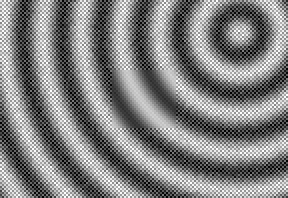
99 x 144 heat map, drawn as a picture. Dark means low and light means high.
Slope: none. Calmest part: centre. Rings: centred on the top right. Odd patch: calmer, in the centre.
